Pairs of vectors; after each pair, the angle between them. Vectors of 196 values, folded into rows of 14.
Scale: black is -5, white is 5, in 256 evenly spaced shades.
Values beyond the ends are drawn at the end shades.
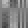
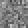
partly aligned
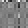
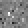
orthogonal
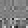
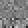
nearly opposite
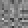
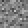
partly opposed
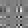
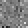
partly opposed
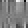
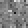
partly aligned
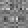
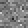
partly opposed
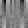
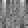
nearly opposite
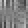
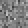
orthogonal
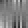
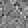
orthogonal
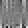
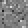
orthogonal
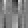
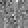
partly opposed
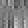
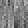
nearly opposite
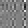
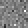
partly aligned
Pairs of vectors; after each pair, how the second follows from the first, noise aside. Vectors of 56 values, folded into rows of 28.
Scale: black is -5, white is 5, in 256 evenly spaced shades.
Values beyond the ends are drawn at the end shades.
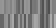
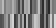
scaled up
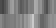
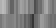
negated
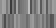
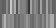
negated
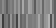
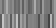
negated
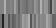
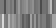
negated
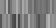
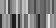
scaled up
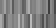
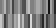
scaled up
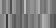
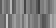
negated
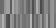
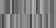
negated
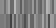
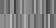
negated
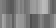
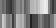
scaled up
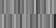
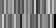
scaled up
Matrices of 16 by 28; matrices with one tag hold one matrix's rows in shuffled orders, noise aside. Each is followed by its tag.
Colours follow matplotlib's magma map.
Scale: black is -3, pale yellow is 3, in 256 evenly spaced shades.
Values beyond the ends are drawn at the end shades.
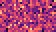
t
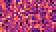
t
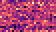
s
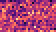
s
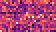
s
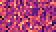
t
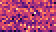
s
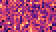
t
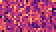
t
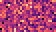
t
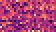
s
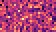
t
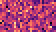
t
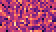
t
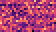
s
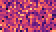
t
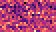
s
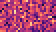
t
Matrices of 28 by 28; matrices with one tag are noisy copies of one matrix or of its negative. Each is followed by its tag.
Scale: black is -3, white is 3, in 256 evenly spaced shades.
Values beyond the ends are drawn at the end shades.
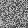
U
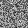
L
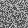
L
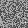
U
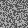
L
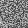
U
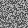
L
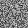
L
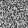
L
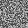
U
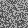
L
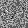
U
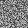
L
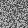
L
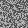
L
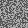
U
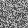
L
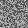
L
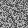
L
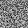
L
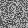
U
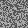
L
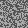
L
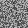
L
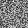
U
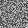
U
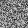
L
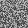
L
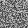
L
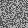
U
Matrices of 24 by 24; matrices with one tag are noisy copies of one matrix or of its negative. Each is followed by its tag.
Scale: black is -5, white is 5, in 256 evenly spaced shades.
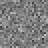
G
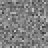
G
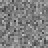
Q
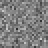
Q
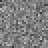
Q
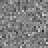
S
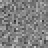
Q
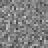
Q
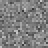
S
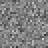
G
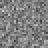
Q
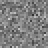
G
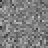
Q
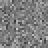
Q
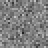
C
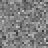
S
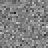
G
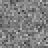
S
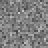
S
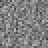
Q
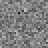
S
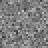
S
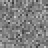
C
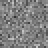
C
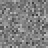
G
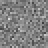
G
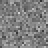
S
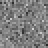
C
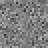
G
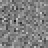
Q
